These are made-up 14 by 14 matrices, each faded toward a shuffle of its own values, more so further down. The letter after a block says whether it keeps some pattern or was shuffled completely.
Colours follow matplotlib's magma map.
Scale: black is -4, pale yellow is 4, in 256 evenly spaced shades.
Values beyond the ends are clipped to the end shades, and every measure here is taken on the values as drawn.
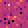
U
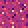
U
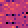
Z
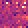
Z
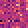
Z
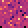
U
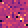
U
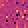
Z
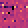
Z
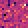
U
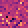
U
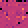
Z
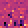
Z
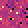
U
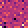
Z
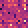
Z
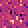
U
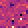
Z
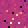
U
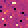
U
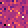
U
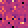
Z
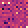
Z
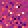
U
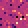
U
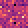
U
